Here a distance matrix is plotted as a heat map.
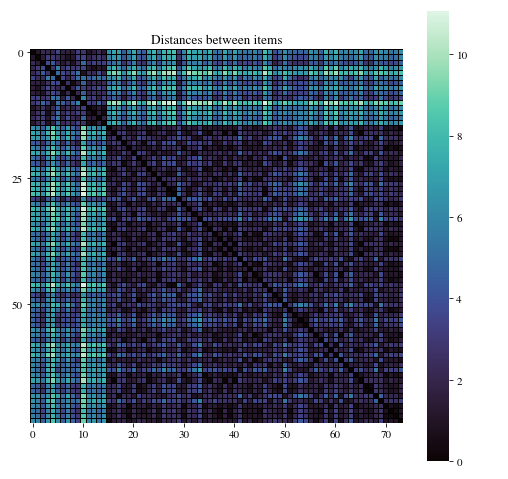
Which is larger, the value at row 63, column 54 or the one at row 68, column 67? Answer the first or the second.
the second
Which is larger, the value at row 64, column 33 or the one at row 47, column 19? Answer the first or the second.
the first
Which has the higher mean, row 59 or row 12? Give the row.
12
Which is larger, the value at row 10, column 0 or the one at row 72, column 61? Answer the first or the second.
the first
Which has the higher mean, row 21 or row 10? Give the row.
10
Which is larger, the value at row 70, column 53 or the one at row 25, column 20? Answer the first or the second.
the first
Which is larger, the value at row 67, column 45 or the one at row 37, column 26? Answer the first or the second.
the second
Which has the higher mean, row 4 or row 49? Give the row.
4
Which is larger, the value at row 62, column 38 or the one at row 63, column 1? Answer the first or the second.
the second
